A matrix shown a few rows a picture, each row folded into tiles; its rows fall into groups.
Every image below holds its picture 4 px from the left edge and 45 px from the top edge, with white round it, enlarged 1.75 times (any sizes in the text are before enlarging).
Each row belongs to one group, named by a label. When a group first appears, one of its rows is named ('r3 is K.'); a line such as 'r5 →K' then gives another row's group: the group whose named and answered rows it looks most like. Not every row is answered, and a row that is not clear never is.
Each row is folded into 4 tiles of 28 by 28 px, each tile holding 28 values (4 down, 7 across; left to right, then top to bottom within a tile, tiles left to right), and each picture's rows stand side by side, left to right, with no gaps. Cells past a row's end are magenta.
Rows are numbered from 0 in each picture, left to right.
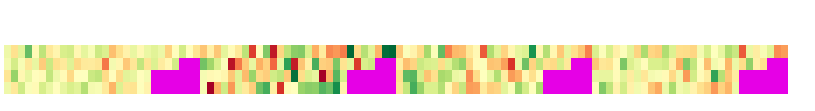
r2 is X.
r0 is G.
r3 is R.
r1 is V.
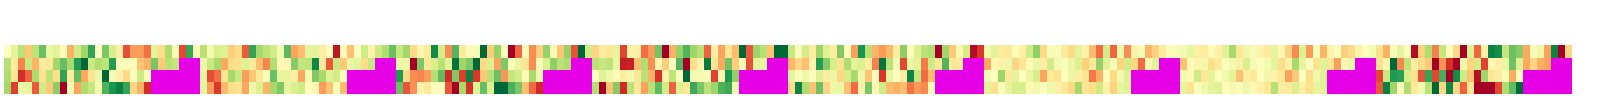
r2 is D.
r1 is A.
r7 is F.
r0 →D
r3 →V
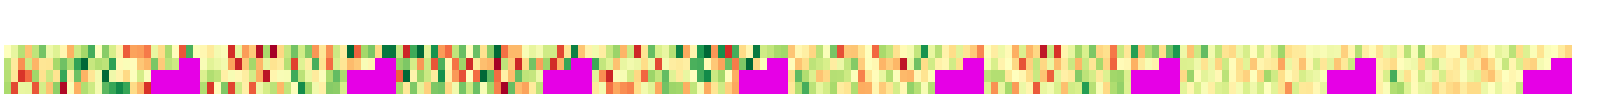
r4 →X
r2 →G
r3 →A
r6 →G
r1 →V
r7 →X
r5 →V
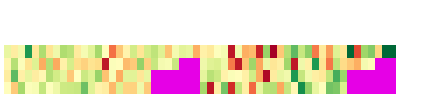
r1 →V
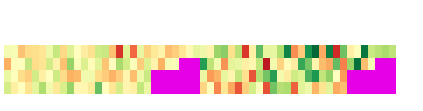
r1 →A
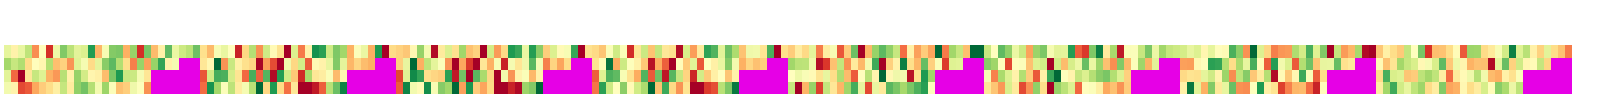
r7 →X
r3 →F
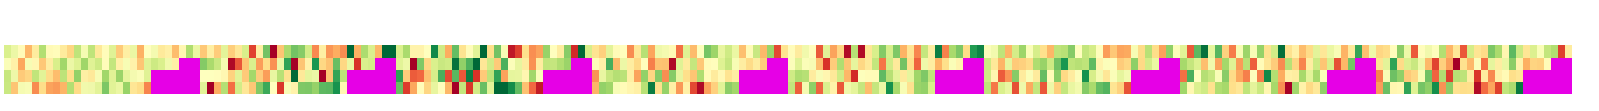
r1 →V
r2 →D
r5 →D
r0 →D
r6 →G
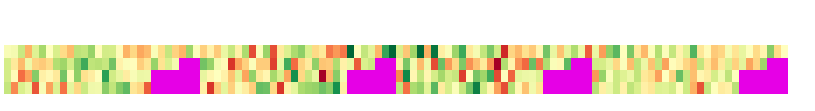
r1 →V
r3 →G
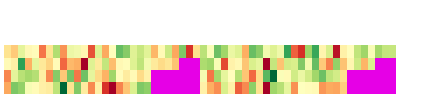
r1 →A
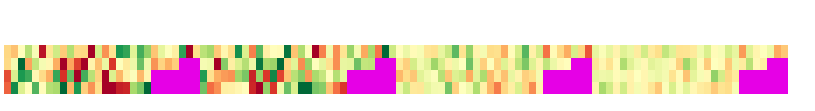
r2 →R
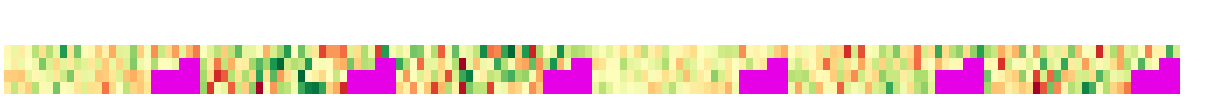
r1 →D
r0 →R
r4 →V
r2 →A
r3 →R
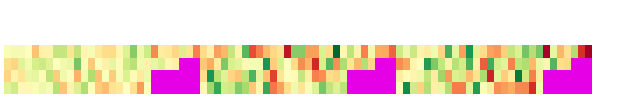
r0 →R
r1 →X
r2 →R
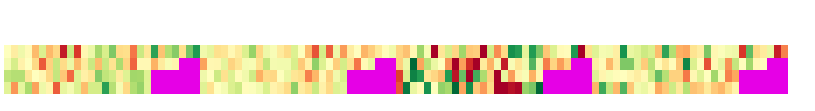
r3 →R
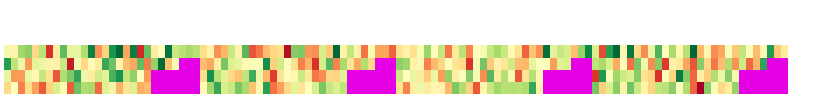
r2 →V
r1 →X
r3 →G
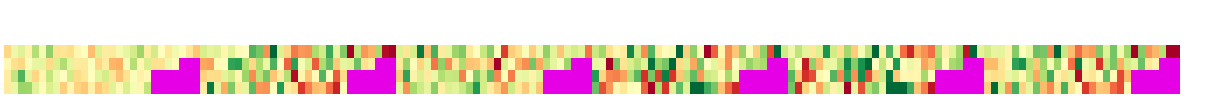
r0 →X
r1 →R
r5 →R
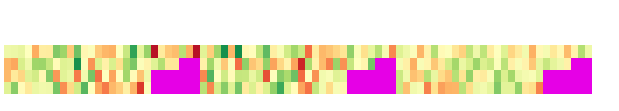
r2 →D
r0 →R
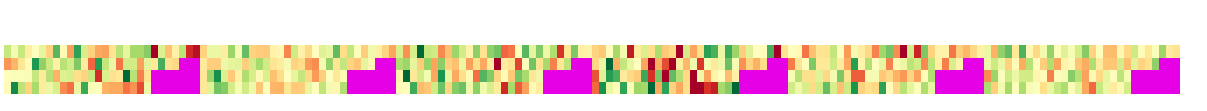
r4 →X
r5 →G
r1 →X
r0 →R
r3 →F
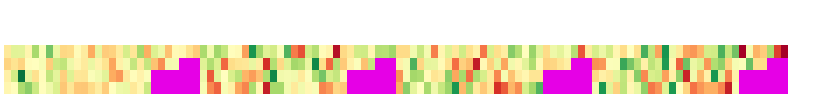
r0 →X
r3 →R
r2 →F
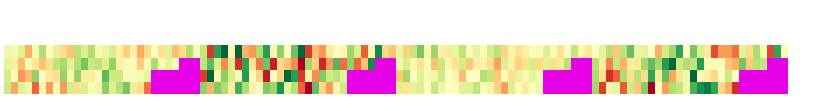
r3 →D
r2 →G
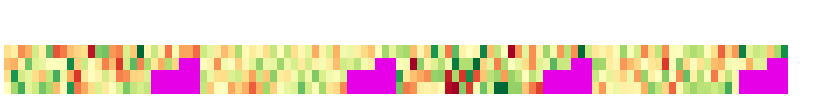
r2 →D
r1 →D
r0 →X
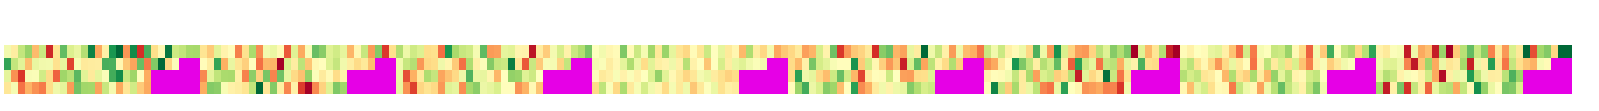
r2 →A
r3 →R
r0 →A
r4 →X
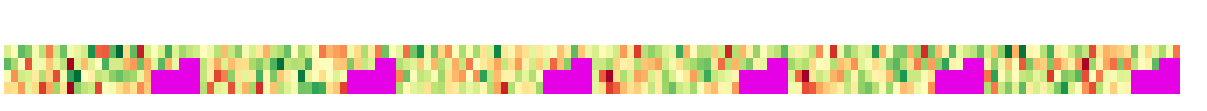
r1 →D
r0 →A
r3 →A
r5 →G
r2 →G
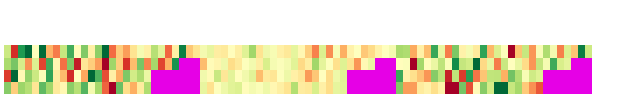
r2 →D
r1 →X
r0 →G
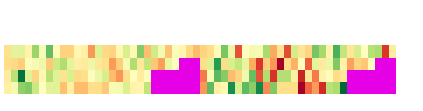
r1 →F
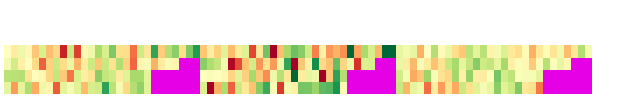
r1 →V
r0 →V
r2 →D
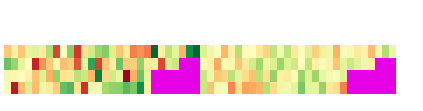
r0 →V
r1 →D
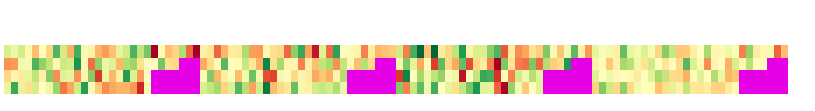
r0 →R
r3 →R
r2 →G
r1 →X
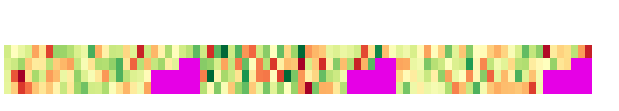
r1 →G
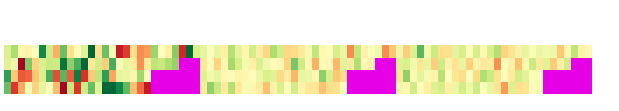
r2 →G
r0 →D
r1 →R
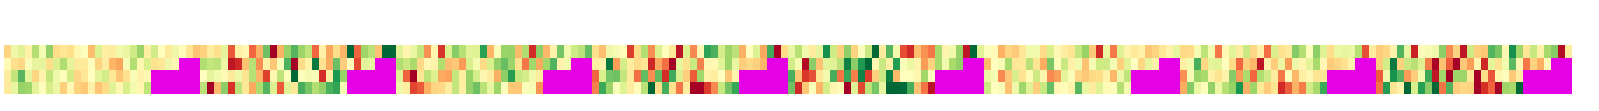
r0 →X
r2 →A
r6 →F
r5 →X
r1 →V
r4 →D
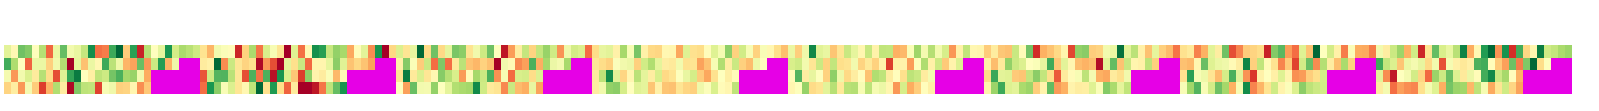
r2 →G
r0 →A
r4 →G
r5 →X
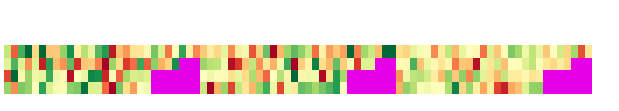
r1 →V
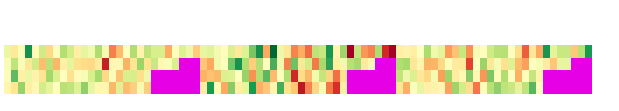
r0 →G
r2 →V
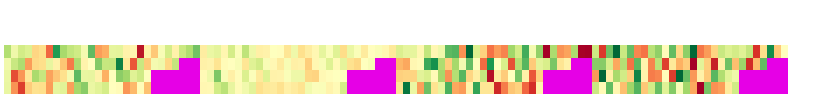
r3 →G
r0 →A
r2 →R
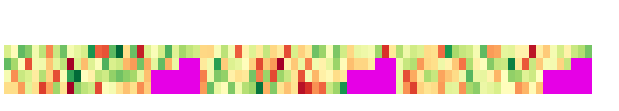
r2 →A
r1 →F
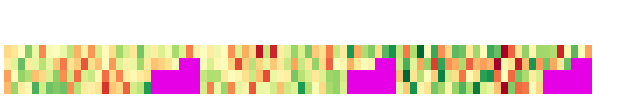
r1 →V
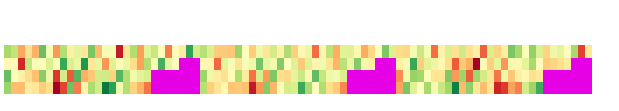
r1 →D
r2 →F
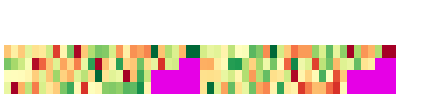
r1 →R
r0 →V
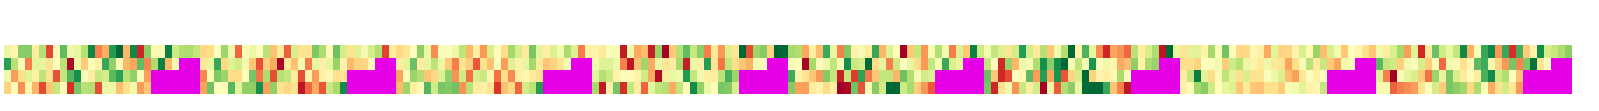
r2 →F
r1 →F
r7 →A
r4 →D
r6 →X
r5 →D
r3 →V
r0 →A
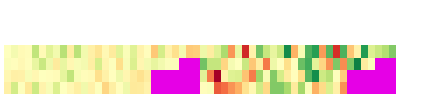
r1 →A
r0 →R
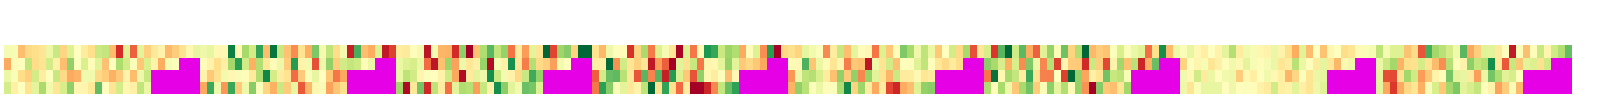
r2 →V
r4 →F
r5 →G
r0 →X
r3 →F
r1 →R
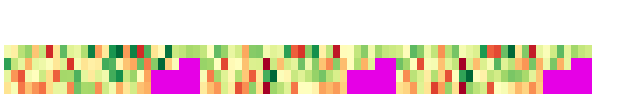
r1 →A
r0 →A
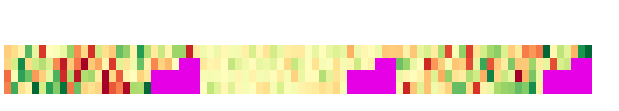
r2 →V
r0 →F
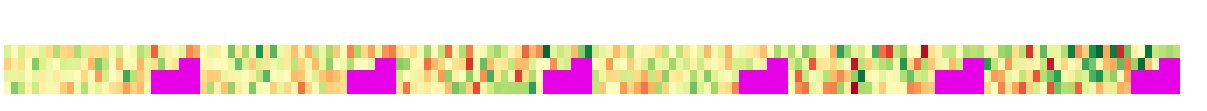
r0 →R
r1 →R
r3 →D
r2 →V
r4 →A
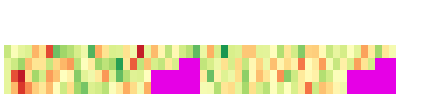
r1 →G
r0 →A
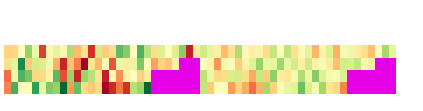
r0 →F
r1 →D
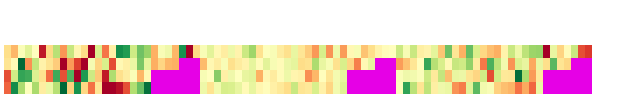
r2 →R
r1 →X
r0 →F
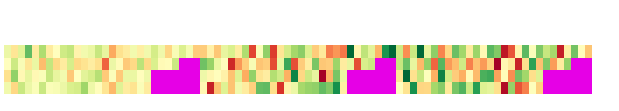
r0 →G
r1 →V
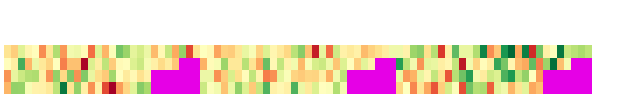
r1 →X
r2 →A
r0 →F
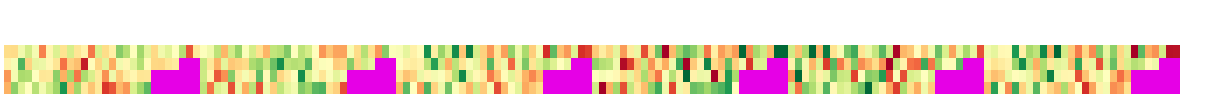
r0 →F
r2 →R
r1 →D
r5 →R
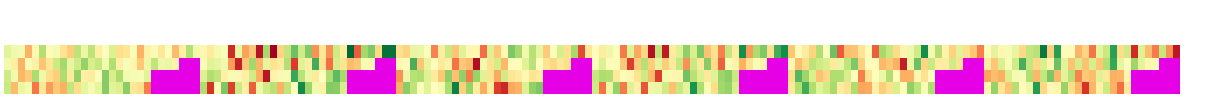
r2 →F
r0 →D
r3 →V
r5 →R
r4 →X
